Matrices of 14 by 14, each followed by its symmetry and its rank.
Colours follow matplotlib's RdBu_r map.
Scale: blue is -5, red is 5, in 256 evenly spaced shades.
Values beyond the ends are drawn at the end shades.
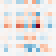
neither, rank two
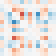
antisymmetric, rank two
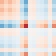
symmetric, rank one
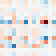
neither, rank two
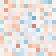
neither, full rank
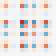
symmetric, rank one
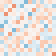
symmetric, full rank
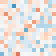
neither, full rank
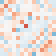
symmetric, full rank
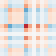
symmetric, rank one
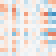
neither, rank two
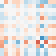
antisymmetric, rank two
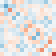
symmetric, full rank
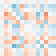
antisymmetric, rank two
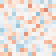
neither, full rank
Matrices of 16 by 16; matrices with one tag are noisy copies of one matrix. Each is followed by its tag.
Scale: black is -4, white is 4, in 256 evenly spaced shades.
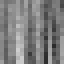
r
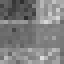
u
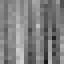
r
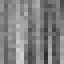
r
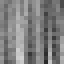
r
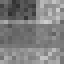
u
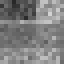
u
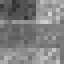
u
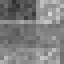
u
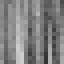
r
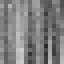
r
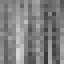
r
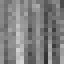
r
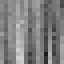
r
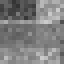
u
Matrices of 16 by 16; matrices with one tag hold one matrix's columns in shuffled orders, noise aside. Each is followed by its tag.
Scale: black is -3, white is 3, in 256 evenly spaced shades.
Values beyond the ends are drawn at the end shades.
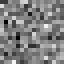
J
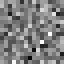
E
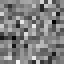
J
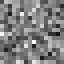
E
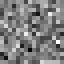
E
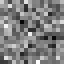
J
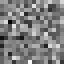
J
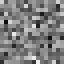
J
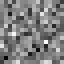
E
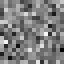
E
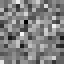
J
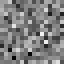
E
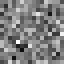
E
